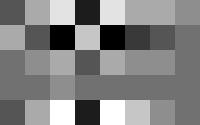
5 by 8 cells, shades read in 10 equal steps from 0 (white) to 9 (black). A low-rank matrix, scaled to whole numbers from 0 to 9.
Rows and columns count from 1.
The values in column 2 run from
3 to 6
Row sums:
29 47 34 39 28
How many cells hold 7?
1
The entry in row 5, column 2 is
3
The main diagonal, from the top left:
6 6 3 5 0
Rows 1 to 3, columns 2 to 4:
3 1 8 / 6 9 2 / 4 3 6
